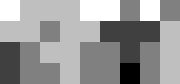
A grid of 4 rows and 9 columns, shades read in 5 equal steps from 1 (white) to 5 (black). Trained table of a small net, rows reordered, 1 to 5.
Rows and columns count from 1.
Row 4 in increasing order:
2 2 3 3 3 3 3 4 5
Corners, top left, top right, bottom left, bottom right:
1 3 4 2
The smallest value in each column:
1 2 2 2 1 1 3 1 2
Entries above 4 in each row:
0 0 0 1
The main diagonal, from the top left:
1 2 2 2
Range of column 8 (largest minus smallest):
3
